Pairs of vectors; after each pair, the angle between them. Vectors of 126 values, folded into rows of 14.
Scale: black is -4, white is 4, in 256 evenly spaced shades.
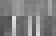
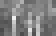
nearly parallel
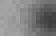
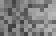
partly opposed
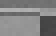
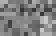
partly opposed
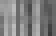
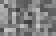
partly aligned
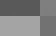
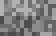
partly opposed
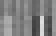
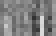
nearly parallel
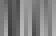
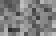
partly aligned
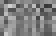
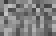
nearly parallel
